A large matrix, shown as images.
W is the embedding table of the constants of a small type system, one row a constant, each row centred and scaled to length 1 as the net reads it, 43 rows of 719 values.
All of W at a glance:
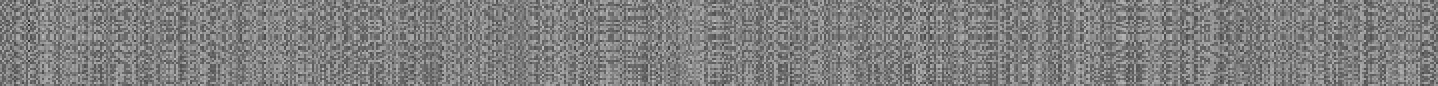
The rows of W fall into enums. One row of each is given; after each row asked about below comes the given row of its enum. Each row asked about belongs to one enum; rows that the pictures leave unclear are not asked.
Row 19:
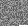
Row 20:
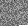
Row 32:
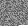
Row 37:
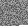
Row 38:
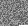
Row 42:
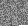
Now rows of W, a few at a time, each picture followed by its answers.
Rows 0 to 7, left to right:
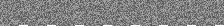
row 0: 38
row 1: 19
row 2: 20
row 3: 37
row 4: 32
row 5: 42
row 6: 19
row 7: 19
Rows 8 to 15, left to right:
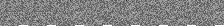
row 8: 32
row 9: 32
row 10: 20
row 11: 38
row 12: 20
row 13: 37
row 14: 19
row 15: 20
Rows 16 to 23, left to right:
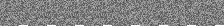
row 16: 32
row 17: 19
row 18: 19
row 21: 38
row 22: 42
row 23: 37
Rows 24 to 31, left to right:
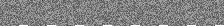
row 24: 37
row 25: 20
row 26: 42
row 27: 38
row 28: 32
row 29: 37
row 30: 20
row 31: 19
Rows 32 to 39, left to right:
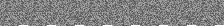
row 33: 32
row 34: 38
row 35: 32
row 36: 42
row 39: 32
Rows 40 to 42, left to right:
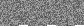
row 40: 38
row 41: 19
